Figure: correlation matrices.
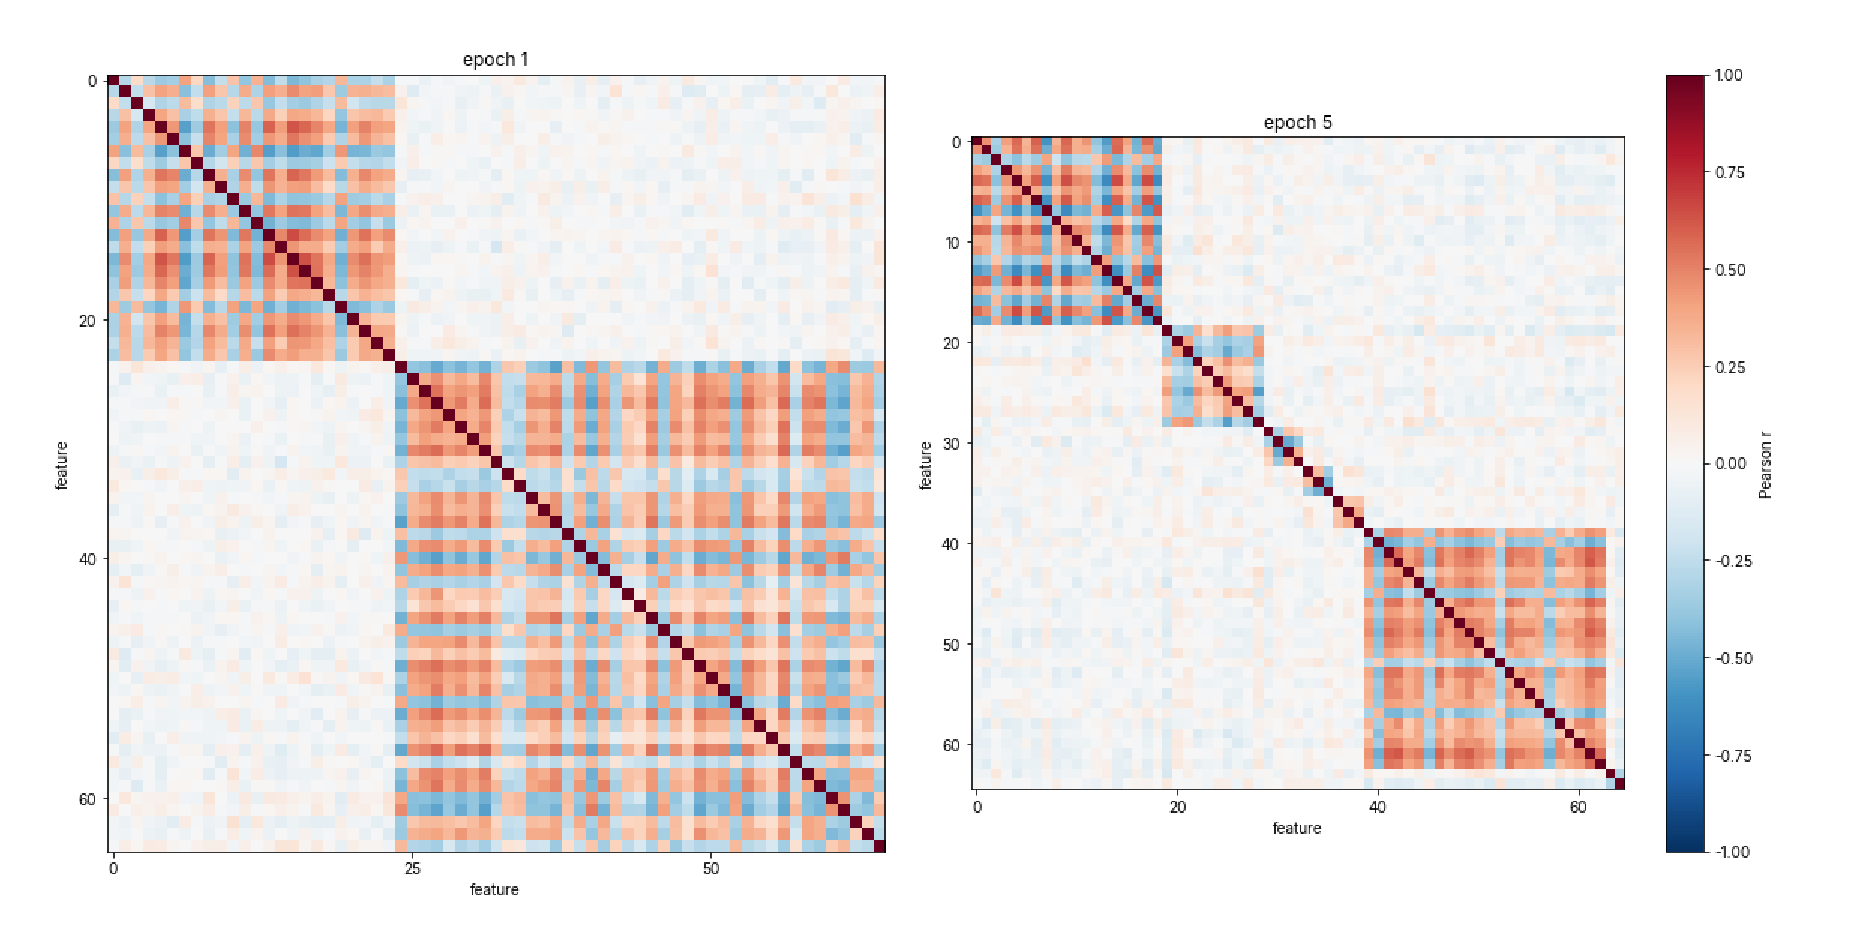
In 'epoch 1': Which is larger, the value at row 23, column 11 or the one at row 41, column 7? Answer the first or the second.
the first
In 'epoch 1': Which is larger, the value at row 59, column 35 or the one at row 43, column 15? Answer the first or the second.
the first
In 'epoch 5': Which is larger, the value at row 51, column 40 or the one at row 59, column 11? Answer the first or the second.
the second
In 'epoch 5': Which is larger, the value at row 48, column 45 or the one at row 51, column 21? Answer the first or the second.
the second
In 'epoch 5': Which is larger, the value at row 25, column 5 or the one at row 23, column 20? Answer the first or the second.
the first
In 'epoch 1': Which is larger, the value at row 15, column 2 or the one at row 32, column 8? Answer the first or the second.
the second
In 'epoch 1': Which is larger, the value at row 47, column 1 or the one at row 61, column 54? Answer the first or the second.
the first
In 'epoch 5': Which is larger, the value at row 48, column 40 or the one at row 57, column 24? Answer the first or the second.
the second
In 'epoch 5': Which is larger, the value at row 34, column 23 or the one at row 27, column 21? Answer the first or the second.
the first
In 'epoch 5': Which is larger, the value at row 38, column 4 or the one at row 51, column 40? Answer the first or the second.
the first
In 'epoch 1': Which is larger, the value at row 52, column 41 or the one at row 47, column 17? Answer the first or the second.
the second
